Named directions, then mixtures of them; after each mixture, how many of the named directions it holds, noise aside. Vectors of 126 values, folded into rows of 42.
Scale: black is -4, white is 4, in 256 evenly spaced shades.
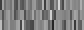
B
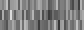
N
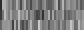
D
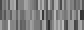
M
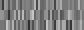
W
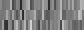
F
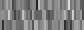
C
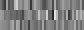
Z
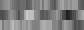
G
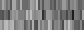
three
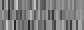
two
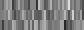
one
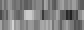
one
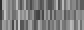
one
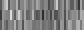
two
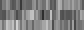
three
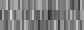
one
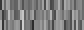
two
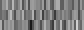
three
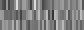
two
